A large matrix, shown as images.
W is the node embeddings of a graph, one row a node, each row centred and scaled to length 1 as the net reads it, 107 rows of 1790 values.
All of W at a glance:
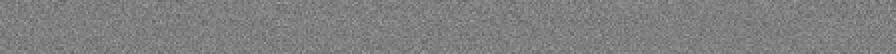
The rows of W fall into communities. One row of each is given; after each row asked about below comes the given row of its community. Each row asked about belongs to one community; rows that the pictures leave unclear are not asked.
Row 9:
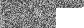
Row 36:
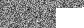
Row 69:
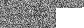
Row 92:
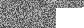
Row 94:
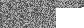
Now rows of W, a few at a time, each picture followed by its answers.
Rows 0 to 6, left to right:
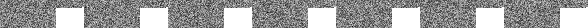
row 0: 9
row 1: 36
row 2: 92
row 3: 9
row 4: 9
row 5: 9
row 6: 69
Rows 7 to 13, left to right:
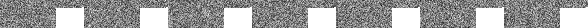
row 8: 36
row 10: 94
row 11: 94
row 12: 92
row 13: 94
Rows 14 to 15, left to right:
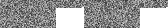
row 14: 9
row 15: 92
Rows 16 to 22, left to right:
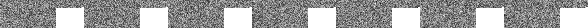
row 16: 9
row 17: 92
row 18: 92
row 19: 94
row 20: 94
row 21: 9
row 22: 94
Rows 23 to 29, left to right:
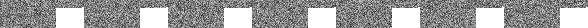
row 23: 94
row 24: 36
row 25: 94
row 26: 94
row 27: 69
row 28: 9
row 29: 36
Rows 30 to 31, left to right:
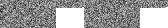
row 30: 36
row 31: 92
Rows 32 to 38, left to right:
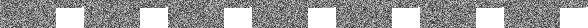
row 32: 9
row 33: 9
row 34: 36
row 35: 36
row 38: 92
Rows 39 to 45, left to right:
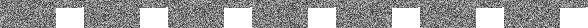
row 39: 92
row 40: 94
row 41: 69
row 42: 69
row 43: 69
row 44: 36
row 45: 92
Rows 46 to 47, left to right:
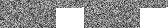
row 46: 36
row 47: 69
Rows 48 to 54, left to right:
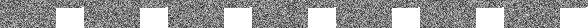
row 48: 9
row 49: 9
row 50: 36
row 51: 69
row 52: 36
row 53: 92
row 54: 92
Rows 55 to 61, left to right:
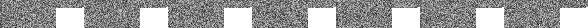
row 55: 94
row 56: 92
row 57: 69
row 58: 9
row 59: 94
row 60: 94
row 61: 9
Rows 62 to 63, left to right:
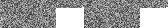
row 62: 9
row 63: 69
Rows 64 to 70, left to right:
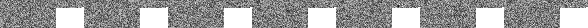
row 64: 92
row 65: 92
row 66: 36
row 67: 69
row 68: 69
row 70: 69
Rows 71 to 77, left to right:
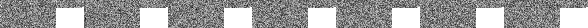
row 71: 92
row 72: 94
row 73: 36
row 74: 9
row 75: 9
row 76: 92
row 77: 92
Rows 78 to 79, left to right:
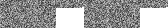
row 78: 92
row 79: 69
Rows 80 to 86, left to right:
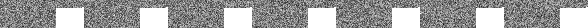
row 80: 36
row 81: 94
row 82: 92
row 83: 92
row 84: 9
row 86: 36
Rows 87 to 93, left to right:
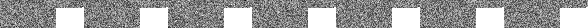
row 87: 92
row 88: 92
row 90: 69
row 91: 94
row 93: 9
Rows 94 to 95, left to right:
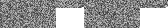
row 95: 9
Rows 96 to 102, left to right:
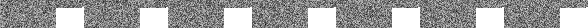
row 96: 9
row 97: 92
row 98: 92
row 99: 94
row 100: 69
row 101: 69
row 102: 36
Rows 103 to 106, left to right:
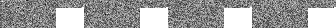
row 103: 94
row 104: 36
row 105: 9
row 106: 69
